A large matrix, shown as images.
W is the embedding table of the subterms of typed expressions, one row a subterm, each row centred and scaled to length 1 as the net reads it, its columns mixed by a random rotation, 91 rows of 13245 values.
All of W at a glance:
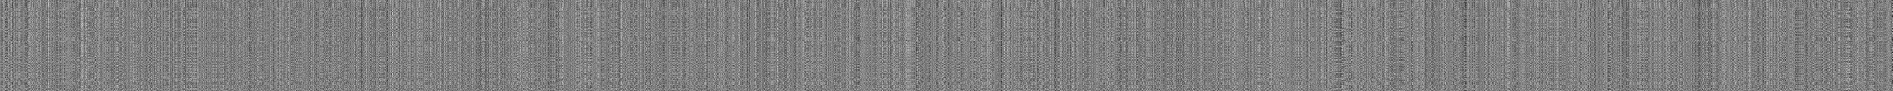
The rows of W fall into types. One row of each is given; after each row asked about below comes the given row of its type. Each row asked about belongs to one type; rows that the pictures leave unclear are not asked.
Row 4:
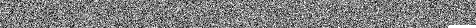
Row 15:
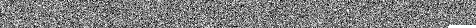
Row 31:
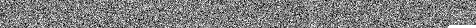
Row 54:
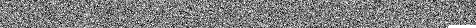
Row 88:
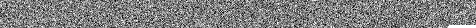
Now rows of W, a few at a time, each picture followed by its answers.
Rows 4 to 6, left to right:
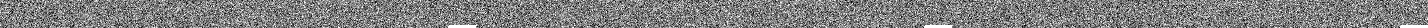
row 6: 4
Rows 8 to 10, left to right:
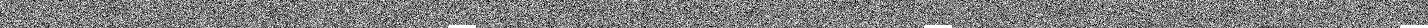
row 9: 15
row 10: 54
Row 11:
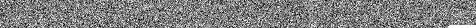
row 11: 31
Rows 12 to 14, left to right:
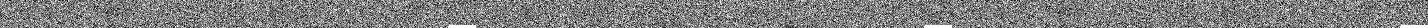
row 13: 54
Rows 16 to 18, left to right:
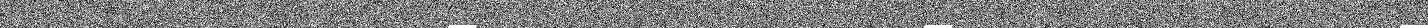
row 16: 31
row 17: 88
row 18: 54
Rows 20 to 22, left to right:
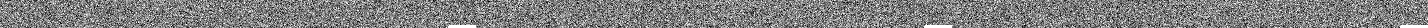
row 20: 54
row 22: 4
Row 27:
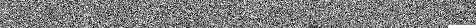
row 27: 54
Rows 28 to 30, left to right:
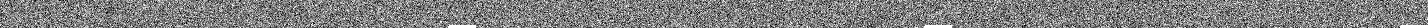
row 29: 88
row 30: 4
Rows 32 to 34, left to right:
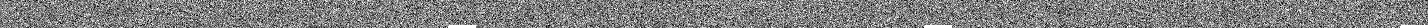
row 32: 54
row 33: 4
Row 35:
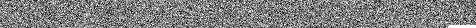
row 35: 54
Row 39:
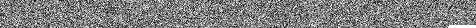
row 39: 31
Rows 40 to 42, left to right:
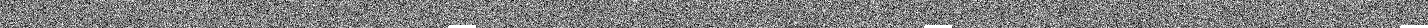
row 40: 31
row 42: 4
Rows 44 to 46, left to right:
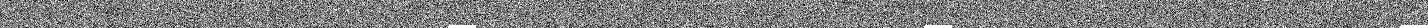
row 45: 15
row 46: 88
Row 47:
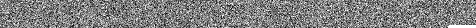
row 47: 4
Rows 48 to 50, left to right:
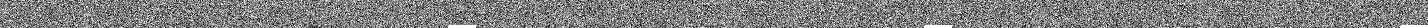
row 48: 54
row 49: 4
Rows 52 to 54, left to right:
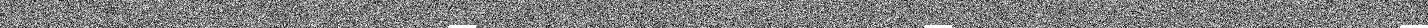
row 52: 31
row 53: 4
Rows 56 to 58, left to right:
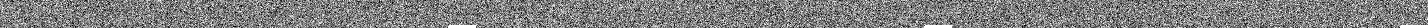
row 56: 15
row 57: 31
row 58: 4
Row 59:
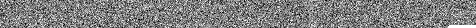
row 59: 31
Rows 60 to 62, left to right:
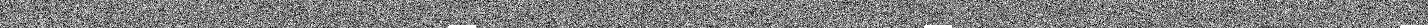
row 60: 31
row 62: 54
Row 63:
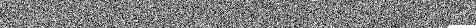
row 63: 88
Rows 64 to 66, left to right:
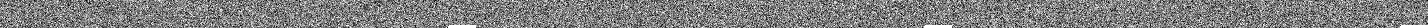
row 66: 31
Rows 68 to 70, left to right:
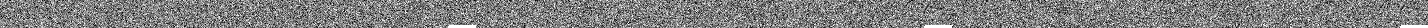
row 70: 31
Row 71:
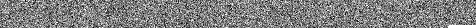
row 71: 4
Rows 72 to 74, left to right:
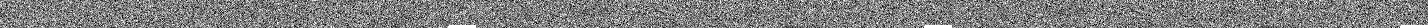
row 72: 88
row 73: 54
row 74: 54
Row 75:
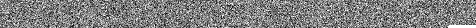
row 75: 4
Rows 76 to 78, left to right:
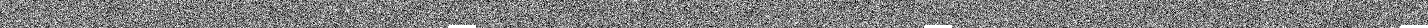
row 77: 15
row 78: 88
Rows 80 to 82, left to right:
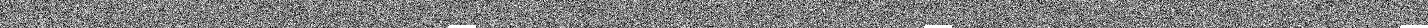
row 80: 31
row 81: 15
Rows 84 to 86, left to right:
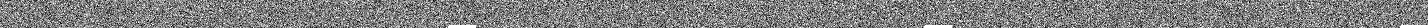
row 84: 54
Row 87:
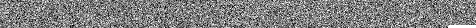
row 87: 4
